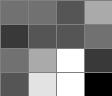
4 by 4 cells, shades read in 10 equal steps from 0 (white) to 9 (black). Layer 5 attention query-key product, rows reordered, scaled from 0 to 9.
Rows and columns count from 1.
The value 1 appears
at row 4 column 2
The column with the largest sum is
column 4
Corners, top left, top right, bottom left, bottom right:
5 3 6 9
